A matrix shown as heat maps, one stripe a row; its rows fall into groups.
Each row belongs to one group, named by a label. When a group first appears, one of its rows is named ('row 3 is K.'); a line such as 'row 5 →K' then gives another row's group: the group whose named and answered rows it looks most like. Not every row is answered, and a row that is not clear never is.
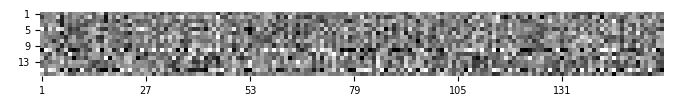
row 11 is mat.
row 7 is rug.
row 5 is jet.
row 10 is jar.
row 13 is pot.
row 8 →rug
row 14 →pot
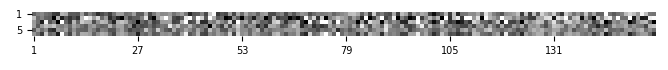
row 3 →mat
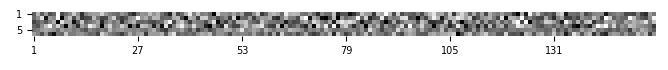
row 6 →rug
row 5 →pot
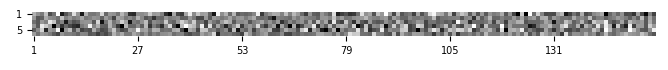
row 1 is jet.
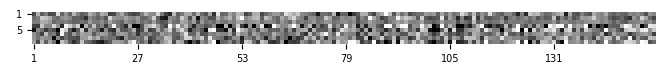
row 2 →pot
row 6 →mat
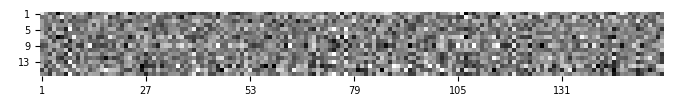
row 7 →rug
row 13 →mat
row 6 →jet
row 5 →mat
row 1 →rug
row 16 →mat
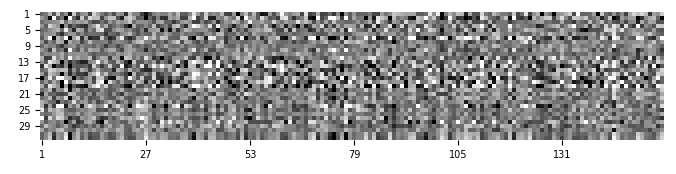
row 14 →jar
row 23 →rug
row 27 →jet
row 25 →jet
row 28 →rug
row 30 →jet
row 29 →jar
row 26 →jet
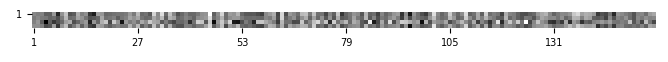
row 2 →rug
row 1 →rug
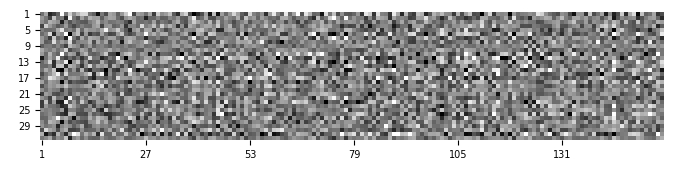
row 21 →jar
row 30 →jar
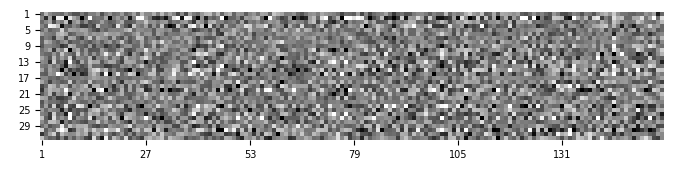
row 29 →pot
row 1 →jar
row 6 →jet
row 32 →rug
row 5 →pot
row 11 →jet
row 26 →mat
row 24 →jet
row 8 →jar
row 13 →mat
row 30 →jet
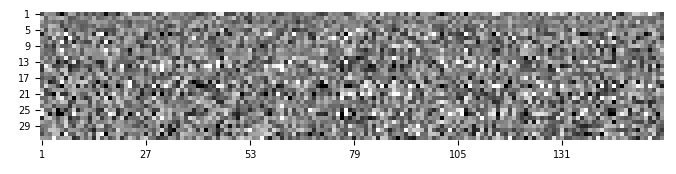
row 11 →jet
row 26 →rug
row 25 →rug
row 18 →pot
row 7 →mat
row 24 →jar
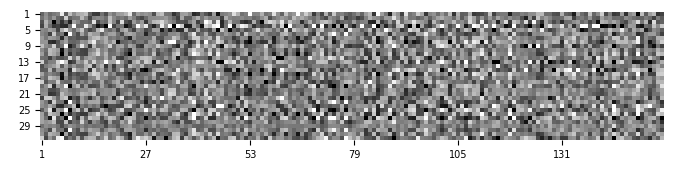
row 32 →jet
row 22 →jar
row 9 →jet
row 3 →jar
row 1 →pot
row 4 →rug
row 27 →mat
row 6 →mat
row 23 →mat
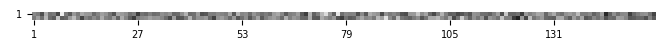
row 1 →mat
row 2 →jet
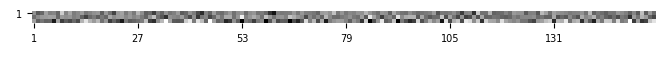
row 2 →pot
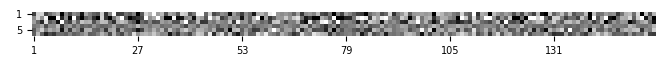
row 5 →jar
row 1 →jar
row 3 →mat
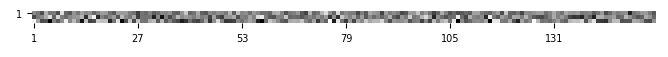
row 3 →rug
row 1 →mat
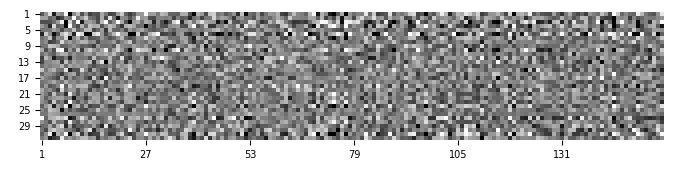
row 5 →rug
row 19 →pot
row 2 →rug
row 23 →mat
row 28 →mat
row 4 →mat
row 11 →jet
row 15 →jet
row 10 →jet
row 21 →mat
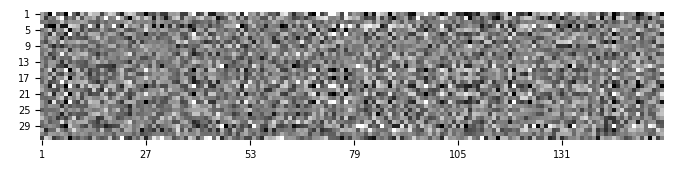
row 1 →mat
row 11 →pot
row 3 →pot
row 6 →mat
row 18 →pot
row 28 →pot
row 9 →jar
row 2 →jet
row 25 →jet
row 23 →mat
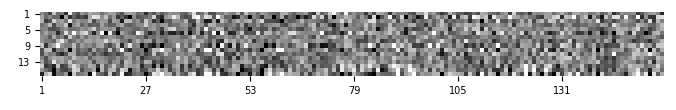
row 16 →jar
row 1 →mat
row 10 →jar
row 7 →mat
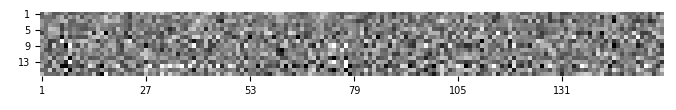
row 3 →jet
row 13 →mat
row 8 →pot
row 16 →rug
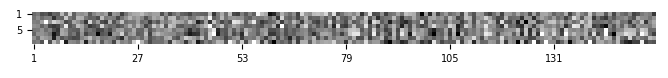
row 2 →rug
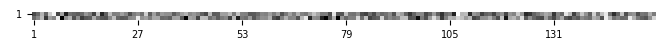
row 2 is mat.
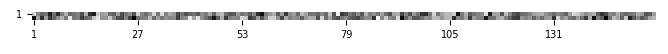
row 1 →rug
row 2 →jet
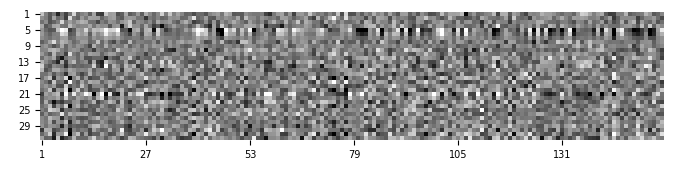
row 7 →jet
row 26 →pot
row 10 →pot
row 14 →rug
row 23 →jar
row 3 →pot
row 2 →mat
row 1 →rug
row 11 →mat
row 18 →mat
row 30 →jar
